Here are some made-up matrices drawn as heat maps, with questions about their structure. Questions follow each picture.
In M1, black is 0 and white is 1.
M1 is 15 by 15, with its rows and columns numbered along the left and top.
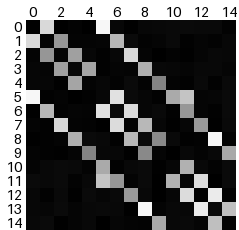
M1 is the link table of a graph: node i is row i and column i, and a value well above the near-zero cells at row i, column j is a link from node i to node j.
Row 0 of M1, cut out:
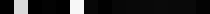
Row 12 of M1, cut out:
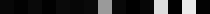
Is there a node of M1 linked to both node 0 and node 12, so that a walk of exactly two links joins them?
no
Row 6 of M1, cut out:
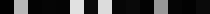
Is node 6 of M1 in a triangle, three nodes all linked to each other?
yes
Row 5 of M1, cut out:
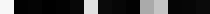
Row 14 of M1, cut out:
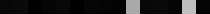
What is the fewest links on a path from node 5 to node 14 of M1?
4
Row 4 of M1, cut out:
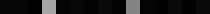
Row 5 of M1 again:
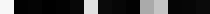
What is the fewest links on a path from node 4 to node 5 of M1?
5
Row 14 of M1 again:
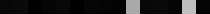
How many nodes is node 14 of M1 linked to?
2
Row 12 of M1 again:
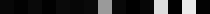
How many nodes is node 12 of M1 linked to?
3
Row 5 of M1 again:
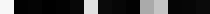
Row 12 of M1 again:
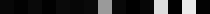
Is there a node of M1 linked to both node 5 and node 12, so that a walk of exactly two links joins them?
yes
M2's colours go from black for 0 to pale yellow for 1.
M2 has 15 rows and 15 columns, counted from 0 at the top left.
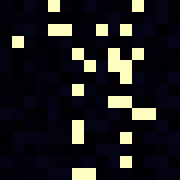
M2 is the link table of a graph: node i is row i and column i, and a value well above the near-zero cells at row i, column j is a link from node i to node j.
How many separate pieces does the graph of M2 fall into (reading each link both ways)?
2
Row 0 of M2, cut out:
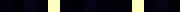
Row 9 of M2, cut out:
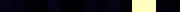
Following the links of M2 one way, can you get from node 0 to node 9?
yes
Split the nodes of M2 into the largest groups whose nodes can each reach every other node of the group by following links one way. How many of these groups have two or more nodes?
1
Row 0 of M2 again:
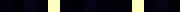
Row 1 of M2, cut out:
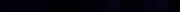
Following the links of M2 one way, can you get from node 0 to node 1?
no
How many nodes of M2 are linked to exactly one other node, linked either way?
4
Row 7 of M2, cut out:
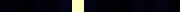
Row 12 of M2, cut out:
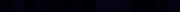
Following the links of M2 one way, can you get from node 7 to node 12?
no
